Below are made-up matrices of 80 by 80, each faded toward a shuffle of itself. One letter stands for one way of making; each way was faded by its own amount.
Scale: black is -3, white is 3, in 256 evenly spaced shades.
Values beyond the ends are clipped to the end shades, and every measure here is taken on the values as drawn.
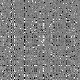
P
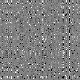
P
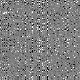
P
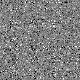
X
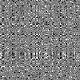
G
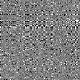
G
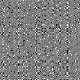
P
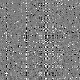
P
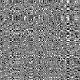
G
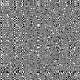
P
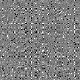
P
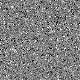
X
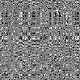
G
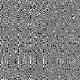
P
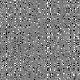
P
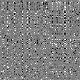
P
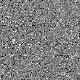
X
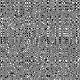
G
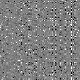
P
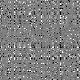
P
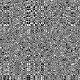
G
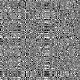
G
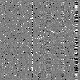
P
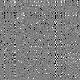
P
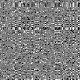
G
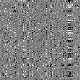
P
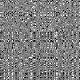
G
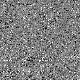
X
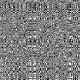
G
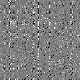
P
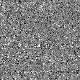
X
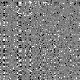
P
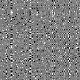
P
